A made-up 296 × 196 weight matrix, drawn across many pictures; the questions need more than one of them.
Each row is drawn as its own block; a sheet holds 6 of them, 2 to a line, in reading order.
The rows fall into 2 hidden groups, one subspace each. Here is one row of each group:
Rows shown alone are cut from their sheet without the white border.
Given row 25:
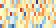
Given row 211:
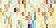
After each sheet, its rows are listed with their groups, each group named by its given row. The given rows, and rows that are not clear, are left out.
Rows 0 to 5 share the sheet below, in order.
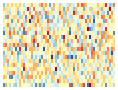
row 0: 211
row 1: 211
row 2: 25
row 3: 25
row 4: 25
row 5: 211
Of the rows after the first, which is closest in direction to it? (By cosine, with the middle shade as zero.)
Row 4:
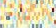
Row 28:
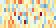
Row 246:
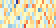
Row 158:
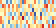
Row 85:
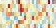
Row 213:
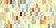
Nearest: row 85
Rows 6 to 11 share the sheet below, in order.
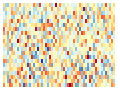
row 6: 25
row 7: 211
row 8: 211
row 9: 211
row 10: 211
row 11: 25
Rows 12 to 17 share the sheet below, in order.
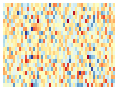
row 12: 211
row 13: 211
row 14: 211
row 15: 211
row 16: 211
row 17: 25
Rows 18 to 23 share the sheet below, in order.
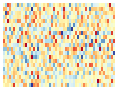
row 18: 25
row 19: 25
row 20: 211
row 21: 25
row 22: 211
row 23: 25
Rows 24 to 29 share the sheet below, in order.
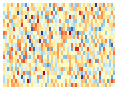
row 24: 211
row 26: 211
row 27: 25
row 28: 25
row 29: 25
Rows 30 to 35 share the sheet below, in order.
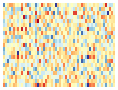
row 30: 25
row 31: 211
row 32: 25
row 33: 211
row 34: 25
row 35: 211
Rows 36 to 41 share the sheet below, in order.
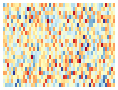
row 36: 211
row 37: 211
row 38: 211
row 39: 211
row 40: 25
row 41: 25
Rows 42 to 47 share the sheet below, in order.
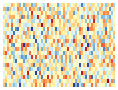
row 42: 25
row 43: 211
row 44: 25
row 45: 211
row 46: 25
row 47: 25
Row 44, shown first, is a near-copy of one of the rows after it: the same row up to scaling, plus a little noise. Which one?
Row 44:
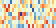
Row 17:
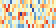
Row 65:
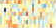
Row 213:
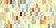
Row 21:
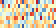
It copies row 17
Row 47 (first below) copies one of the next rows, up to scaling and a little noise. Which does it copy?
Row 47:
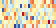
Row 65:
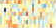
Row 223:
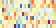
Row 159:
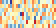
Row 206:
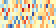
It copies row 223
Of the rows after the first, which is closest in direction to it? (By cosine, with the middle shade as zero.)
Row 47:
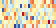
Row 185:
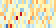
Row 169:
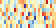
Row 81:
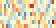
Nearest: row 185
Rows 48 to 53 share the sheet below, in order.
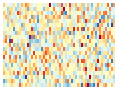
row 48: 211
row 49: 25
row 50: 25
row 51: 25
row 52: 25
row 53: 211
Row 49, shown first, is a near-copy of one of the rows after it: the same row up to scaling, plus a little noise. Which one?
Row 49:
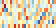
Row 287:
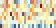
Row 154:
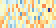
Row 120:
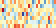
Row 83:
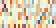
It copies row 83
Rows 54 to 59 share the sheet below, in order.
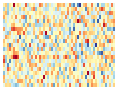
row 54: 25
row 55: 25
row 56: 25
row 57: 25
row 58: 25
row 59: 211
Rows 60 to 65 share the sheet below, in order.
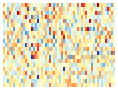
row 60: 211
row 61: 211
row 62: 211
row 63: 25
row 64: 211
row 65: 25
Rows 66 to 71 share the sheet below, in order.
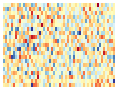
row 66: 25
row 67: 211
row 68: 25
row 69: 25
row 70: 211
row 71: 25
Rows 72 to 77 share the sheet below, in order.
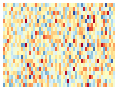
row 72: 25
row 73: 211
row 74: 25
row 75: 211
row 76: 211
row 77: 211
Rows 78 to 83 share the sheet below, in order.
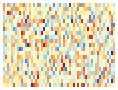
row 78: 25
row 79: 25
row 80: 25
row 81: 25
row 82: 211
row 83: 25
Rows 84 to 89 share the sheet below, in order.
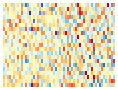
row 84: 211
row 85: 25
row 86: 25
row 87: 25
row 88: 211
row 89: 25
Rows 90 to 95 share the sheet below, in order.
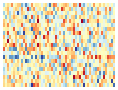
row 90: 211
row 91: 25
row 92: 25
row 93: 25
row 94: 211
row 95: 25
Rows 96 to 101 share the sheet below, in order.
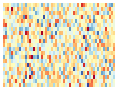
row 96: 25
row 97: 211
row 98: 211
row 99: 211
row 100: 211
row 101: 211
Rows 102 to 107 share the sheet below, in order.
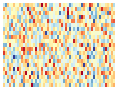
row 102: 211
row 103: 25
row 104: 25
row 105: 211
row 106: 211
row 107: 211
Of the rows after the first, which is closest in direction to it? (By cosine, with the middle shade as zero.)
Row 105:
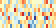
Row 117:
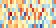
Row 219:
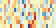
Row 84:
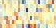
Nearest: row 117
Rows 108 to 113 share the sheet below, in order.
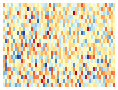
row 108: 211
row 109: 211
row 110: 25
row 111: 211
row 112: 25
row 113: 211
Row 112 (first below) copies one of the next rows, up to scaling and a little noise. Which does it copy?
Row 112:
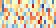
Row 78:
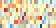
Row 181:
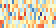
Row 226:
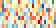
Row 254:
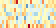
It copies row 226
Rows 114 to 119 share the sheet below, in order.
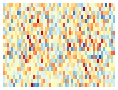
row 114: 211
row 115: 211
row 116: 211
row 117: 25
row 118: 211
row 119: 211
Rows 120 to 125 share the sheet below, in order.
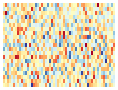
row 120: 25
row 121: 211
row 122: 25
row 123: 25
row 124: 211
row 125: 211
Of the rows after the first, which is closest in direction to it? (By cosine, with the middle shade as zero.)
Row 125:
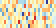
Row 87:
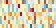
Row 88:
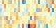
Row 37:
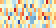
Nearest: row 88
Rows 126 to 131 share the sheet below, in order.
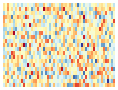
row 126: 25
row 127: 25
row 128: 25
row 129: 211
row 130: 211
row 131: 25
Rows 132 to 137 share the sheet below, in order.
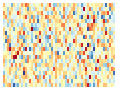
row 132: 211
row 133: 211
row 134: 25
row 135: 211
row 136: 25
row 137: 211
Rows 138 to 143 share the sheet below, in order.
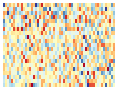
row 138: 25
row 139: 25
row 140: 211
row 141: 211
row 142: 211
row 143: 211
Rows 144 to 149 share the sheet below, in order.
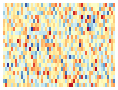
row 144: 211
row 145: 211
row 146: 211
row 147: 25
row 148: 25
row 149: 25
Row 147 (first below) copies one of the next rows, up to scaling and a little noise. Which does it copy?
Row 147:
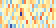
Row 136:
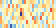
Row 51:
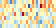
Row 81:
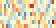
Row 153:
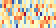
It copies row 136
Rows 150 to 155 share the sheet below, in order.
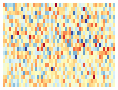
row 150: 25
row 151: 211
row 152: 25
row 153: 25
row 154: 25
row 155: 211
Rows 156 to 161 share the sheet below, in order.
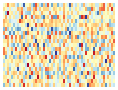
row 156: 25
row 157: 25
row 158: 25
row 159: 25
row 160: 211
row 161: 211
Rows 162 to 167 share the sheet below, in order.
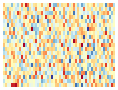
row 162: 211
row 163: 211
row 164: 25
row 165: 211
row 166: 25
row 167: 25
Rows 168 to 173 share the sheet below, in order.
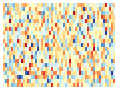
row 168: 25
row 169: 211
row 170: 211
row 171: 211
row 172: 25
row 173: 25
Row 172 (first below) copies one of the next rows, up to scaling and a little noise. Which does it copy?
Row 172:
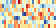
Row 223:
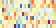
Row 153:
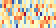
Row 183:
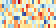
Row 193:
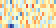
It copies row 183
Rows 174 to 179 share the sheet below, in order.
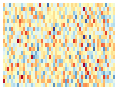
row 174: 25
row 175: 211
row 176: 211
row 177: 211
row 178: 25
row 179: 211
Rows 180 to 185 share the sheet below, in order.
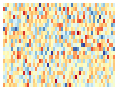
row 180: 25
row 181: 25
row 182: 25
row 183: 25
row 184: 25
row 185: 25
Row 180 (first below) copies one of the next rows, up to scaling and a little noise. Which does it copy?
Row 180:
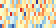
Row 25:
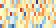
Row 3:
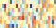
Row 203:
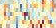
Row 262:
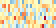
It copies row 25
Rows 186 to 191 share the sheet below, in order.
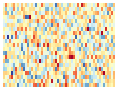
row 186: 25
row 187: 211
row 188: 25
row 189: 25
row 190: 25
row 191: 211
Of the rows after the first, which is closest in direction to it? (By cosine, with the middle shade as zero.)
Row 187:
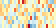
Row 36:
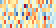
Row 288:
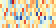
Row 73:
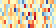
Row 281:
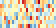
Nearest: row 281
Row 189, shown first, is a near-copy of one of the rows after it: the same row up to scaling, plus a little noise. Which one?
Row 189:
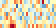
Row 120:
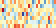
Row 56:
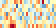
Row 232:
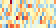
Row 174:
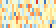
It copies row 56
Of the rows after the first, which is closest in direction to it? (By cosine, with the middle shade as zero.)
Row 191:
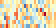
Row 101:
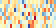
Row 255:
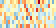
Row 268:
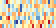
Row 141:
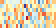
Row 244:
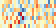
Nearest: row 141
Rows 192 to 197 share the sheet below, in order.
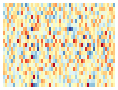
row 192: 211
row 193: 25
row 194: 211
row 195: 211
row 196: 211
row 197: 211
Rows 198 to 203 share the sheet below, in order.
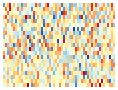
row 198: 25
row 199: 25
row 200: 211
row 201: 25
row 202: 211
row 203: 25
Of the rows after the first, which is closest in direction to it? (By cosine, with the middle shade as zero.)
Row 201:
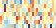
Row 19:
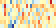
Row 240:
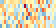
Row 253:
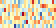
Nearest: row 253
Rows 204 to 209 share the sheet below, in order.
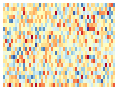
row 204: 25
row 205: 211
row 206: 25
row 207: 211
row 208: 25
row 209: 25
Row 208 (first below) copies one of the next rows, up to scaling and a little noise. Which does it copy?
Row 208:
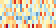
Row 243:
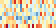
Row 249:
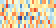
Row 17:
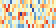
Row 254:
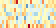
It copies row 243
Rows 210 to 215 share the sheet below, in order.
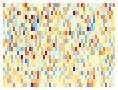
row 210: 211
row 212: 25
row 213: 25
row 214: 211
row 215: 211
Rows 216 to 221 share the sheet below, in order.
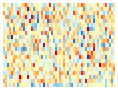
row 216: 211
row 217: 211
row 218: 25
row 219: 211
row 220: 25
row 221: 25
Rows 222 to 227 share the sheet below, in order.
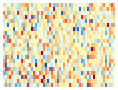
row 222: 211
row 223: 25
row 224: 25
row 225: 211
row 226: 25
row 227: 211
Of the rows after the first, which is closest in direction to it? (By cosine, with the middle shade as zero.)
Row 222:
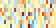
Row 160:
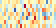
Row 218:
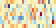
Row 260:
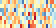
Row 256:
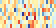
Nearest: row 218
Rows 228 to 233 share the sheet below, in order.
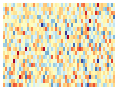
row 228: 25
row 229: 211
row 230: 25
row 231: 25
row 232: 25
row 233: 211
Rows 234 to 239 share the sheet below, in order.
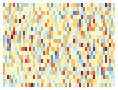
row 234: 25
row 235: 211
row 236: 25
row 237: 211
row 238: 211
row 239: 211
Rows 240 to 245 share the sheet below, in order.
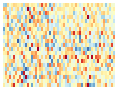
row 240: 211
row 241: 211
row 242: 211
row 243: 25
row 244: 25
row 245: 211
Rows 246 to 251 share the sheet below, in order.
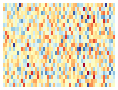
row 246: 25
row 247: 211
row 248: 25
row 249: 25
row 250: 211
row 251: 211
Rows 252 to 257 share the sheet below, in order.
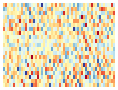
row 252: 211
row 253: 25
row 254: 25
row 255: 211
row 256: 211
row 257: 211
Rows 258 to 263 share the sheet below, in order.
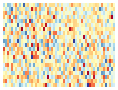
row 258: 25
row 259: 25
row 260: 211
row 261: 211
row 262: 25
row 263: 211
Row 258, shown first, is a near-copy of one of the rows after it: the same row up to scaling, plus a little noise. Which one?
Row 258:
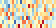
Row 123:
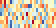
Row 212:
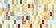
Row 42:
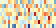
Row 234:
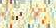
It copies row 212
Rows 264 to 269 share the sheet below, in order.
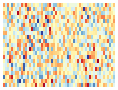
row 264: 211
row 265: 211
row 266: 211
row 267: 211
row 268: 25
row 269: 211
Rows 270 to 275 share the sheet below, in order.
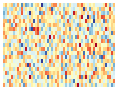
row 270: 211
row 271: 211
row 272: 25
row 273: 25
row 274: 211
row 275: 25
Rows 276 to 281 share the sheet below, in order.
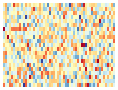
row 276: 25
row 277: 25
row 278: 25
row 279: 25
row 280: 211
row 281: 211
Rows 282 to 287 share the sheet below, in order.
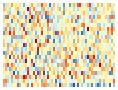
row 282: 211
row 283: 25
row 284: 25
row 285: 211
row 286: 25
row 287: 25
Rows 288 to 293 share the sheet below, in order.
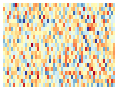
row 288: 25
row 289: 211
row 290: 211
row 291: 211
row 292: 211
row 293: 25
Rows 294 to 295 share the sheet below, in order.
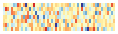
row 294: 25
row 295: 211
